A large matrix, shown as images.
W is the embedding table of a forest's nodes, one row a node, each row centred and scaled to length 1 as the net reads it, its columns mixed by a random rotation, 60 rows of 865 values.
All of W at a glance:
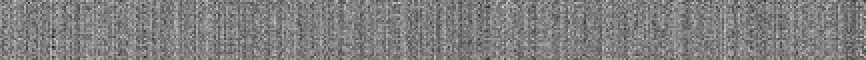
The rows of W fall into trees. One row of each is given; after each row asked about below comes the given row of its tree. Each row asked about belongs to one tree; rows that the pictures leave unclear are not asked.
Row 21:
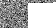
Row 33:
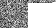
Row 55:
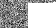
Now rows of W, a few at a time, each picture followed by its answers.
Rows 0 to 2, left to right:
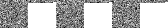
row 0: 21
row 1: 21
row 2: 55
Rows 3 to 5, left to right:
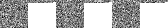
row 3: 55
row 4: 33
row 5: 21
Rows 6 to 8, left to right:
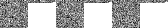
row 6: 33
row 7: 33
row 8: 55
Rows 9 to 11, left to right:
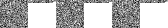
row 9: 33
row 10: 21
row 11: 33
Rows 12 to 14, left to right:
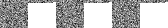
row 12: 21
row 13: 33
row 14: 55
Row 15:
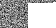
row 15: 55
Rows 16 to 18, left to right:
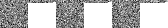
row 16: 55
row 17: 33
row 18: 33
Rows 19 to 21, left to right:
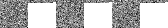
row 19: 21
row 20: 55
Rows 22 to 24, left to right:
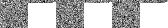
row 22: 21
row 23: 55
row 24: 33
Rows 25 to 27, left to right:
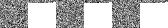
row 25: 55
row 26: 21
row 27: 55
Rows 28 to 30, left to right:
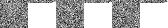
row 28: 33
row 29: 55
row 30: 33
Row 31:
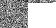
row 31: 33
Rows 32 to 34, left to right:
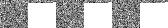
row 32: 21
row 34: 55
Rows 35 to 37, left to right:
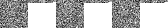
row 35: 33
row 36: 33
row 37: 33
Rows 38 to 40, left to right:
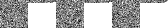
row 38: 55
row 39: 55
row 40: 33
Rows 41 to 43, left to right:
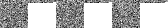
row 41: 21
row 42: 21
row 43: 33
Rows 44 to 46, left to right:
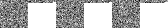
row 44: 21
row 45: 55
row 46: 33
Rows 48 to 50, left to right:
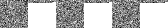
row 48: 33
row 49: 21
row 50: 21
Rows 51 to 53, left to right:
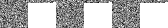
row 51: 55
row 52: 21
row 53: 55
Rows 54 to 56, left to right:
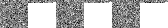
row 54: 21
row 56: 33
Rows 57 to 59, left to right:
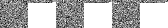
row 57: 33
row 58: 33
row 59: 21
